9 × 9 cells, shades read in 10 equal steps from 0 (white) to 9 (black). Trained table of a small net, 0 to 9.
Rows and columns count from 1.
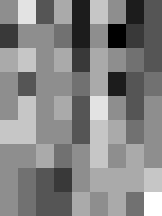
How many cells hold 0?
1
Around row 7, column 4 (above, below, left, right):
4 7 3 4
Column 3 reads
6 4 4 4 4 4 3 6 6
